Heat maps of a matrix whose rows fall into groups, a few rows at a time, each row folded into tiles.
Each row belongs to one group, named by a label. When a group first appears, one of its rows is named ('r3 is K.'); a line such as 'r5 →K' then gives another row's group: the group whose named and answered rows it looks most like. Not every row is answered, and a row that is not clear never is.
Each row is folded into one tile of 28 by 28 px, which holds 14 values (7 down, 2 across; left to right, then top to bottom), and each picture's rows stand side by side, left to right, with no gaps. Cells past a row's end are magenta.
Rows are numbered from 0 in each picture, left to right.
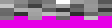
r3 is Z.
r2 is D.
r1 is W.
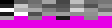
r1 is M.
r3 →W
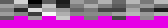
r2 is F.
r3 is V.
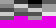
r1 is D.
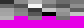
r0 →F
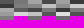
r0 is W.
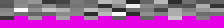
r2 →F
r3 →M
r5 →V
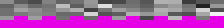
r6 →Z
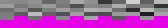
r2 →M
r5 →M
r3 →Z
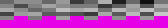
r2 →Z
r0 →M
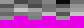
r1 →W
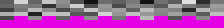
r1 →M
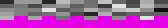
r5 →Z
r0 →F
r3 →M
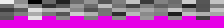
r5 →F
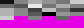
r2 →V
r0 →F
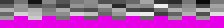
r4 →W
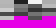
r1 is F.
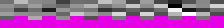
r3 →V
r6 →W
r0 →V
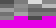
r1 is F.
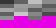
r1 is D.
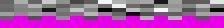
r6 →Z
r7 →V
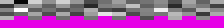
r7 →M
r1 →D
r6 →F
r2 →D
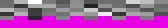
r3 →W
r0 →M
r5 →D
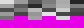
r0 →D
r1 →W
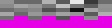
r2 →V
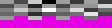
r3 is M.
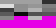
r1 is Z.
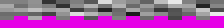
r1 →Z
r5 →V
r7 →W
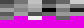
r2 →V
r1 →Z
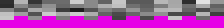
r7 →D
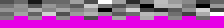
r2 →M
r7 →W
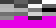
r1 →V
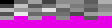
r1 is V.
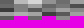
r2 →M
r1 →D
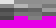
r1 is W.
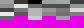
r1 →F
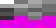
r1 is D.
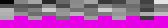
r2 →W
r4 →F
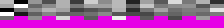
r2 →Z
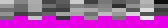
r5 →Z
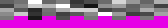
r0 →W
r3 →W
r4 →D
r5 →M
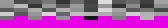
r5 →F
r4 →W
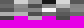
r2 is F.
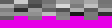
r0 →V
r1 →W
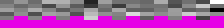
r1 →M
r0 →M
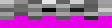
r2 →V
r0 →D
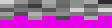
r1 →F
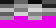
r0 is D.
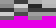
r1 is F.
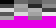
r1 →W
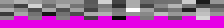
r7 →F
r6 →V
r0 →M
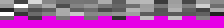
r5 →Z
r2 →W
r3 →V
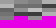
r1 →M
